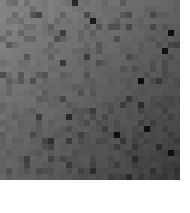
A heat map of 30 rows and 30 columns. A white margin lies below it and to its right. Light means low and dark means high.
The bottom right is the ninth with the highest average. No single row or column stands out from its neighbours. The field climbs toward the bottom right. The ninth with the lowest average is the top left.
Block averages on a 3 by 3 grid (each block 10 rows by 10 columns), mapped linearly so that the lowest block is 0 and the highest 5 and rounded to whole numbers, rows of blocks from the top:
012 / 124 / 245
